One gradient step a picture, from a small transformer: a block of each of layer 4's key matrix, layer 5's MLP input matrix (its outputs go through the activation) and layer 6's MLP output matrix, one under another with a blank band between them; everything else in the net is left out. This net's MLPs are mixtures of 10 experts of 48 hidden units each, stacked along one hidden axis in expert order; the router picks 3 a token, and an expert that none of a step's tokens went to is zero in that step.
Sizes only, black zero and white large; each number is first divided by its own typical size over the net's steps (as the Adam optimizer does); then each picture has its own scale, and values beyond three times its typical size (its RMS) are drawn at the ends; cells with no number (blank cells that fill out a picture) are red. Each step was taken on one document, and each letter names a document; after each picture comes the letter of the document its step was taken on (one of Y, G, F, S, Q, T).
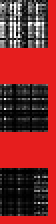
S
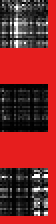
S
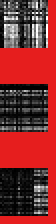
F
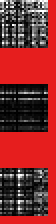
F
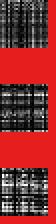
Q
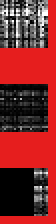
F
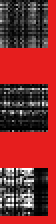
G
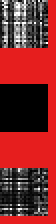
S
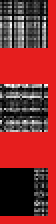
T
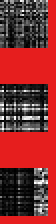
F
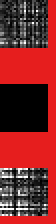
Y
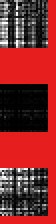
Y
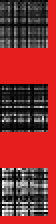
Q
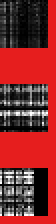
G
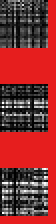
Q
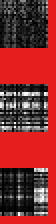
F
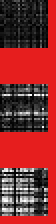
Q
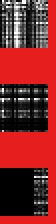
S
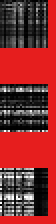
G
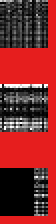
T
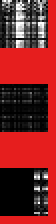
S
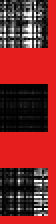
F
